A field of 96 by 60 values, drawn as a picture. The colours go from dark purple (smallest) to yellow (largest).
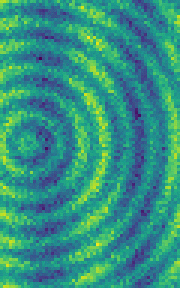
Stripes running up and down repeat 2 times from left to right. No row or column stands out. On average the colour sits 50% of the way up the scale. The histogram is bell-shaped. Concentric rings centre on the middle left.
